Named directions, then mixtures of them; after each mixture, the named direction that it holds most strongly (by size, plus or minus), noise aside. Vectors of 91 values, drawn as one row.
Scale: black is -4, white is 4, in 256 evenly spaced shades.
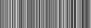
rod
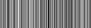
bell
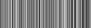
rod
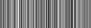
bell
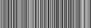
rod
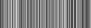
rod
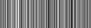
bell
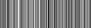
bell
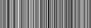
bell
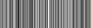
bell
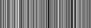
bell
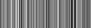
rod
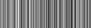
bell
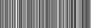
rod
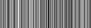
bell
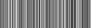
rod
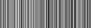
bell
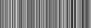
rod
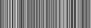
rod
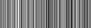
bell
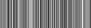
bell
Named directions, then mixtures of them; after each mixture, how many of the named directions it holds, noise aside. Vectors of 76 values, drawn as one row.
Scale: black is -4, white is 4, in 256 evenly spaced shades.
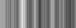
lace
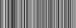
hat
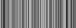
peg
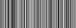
two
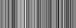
three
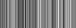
three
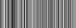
one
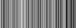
two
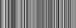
one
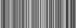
one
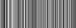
one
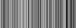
two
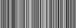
two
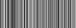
one
